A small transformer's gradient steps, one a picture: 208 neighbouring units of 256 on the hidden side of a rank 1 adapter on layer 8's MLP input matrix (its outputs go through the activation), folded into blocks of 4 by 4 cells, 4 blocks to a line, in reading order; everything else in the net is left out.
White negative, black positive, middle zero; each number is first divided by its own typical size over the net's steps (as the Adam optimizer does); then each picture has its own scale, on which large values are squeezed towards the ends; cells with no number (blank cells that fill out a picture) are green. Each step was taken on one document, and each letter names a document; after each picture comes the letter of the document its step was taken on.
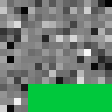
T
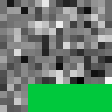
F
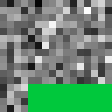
F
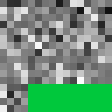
F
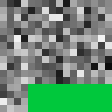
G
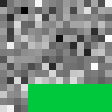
T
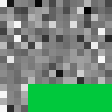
T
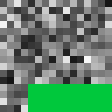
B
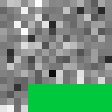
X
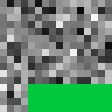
G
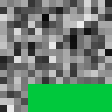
B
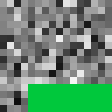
G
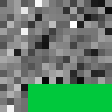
X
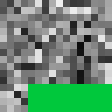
F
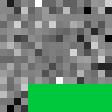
T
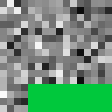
F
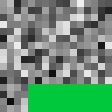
G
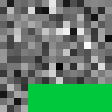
G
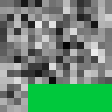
B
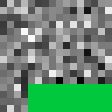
X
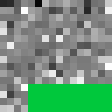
T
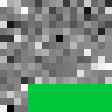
T
